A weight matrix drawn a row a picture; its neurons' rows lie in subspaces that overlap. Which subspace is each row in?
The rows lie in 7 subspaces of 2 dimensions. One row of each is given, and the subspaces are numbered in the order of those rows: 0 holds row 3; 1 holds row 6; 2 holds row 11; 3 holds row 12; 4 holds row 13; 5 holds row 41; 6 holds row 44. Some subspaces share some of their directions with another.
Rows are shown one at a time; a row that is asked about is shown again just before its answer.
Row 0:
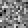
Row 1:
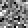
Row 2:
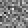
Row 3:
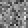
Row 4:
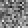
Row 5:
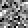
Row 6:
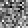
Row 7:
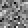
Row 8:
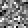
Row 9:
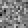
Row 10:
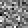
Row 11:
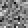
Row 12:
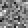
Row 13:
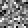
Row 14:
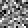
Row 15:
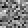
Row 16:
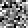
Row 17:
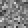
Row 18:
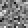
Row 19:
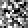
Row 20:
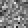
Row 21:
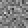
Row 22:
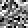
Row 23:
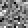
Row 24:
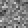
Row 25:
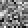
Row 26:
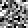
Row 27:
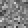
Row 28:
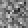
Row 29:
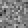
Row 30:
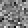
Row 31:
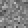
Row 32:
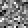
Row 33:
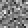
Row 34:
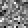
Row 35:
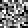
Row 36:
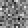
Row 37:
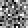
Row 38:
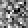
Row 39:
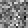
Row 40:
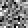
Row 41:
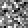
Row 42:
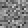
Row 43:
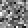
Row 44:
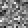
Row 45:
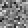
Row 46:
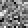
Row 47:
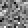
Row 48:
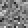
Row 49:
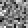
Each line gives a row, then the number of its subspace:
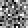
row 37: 2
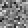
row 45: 1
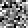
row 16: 1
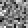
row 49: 0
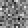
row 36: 2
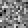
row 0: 3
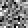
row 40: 2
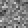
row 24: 6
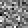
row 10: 4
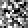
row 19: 5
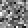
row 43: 5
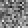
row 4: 1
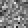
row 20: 2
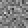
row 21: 4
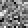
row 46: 1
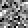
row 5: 0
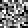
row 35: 2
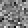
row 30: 6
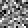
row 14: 4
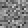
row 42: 6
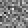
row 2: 4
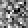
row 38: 5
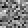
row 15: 6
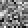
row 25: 1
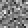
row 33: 4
